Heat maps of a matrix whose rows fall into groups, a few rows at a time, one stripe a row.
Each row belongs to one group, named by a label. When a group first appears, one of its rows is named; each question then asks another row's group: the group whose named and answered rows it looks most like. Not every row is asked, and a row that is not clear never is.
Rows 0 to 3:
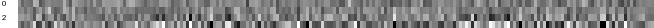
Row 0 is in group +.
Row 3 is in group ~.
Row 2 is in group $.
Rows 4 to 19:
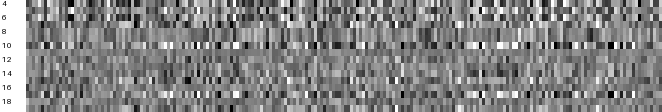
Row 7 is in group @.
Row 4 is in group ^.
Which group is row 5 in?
~
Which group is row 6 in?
^
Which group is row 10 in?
~
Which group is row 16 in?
$
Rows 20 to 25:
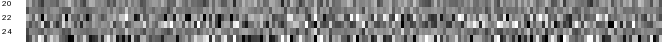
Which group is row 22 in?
@
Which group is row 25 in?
^
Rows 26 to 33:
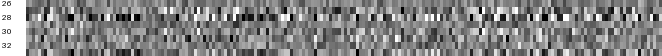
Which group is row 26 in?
+
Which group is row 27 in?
~
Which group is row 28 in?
^
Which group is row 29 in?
$
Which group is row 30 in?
~
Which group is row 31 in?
@
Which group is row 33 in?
^
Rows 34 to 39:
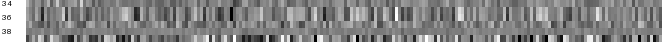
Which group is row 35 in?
@
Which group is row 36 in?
@
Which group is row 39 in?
^
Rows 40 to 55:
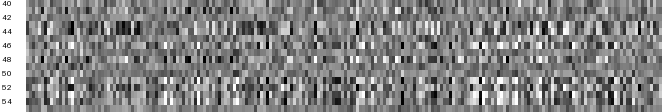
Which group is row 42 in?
+
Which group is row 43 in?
^
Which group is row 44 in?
^
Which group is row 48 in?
@
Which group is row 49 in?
$
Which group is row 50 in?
$
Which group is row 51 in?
~
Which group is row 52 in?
^
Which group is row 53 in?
~
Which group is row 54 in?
~
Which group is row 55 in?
+
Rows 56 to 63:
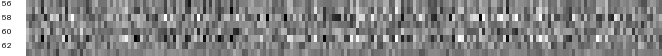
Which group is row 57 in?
@
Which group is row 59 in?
+
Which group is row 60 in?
$
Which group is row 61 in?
@
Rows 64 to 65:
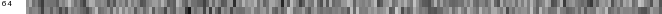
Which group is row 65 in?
@
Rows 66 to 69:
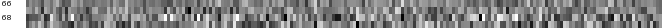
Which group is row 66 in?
$
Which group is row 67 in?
@
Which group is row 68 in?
~
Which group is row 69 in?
^
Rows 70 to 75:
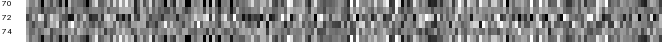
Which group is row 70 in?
@
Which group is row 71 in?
@
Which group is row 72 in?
^
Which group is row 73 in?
~
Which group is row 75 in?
@
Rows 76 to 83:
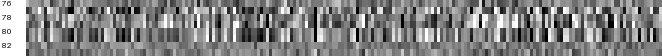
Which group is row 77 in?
^
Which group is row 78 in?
~
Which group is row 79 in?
~
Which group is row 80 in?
^
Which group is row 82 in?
+
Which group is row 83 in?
$
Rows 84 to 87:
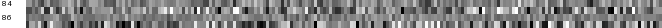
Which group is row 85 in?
~
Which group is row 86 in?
$
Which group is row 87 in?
^
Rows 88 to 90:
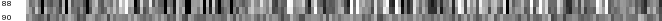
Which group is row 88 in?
@
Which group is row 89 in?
@
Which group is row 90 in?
+
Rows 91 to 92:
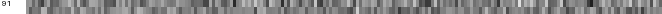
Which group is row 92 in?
+
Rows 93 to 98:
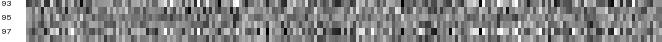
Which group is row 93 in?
~
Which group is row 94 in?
@
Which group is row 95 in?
$
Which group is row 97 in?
~
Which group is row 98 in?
+
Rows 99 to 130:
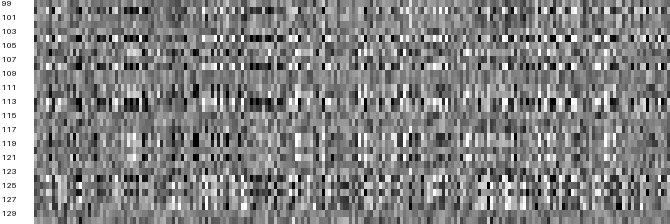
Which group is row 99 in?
$
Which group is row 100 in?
^
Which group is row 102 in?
$
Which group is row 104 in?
^
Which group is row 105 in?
+
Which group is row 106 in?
@
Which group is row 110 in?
+
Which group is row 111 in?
@
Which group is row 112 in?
@
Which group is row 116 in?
$
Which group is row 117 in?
$
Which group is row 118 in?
@
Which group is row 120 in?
$
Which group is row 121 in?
@
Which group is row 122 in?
+
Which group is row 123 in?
$
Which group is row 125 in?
~
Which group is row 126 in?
^
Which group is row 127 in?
~
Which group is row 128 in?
~
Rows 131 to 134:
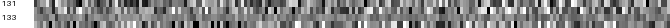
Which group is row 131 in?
^
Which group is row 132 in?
~
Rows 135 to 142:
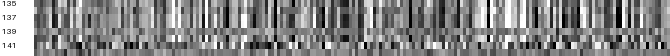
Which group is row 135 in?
~
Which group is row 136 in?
~
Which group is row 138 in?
~
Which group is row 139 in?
+
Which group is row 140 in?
~
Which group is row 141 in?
^
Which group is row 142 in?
$
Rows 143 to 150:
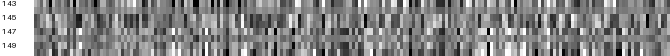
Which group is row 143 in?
@
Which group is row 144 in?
@
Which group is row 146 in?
^
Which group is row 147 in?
~
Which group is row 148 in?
@
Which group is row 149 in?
~
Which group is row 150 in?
~
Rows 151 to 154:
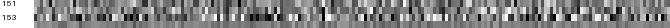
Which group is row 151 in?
@
